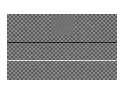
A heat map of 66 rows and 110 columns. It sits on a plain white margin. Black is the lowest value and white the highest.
Calmest part: top middle. Odd lines: rows 29 and 47. Odd patch: calmer, in the top middle. Slope: none.
